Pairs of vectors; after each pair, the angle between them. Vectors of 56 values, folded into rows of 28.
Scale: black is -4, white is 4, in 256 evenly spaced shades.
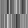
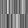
nearly opposite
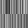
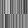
nearly opposite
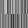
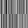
partly opposed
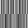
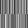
nearly opposite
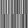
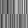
partly opposed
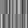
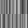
nearly parallel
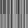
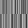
orthogonal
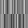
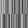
partly aligned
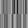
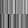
partly opposed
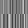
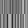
nearly parallel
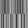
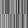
orthogonal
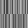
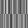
nearly opposite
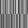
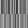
nearly opposite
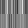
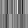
nearly opposite
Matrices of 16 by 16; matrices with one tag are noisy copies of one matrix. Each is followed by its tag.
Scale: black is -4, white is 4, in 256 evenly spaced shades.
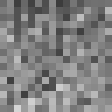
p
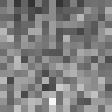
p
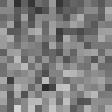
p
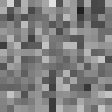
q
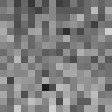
p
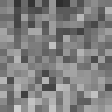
p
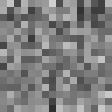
q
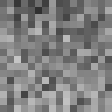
p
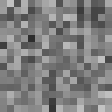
q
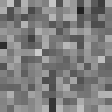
q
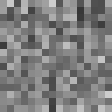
q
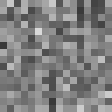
q
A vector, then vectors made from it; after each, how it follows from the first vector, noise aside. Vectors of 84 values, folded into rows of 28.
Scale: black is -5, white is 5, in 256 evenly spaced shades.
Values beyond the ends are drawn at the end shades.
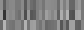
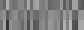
wrapped around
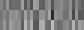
wrapped around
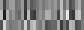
scaled up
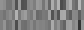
wrapped around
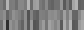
wrapped around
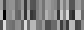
scaled up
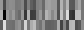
scaled up
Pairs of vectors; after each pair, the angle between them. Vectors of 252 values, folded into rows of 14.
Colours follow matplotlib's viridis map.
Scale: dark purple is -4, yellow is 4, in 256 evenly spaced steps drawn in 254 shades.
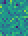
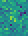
orthogonal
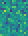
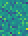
orthogonal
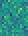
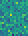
partly opposed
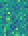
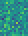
partly aligned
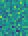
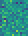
partly opposed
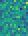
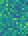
partly opposed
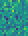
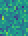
partly aligned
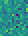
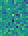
nearly parallel
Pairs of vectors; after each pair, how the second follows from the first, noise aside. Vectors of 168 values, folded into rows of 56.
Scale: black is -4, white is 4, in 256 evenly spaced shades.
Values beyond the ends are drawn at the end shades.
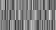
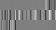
partly zeroed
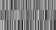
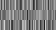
wrapped around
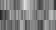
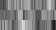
wrapped around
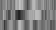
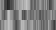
wrapped around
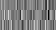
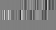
partly zeroed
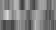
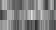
wrapped around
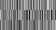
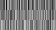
wrapped around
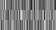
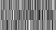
wrapped around
